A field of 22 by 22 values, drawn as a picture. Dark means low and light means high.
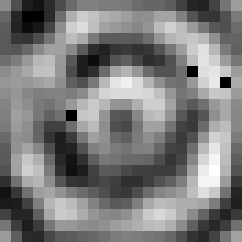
There are three isolated cells, each far lower than the cells round it. The field is mottled with small blotches. Rings spread out from the centre.
